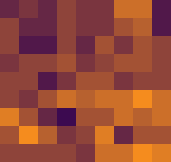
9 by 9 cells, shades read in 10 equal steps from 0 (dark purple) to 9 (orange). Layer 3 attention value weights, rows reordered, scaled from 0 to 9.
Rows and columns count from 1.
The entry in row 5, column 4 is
3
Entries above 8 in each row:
0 0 0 0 0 1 0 1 1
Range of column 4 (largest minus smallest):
7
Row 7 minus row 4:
5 1 -2 -5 2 1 2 1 3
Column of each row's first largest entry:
7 8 6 4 5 8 1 2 8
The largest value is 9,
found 3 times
